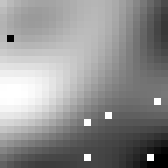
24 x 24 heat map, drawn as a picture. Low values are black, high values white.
The middle left is the ninth with the highest average. The field climbs toward the top left. The bottom middle is the roughest part. The top middle is the calmest part. No regular stripes run through it. Six lone cells stand out: five far higher and one far lower than their neighbours. The ninth with the lowest average is the bottom right.
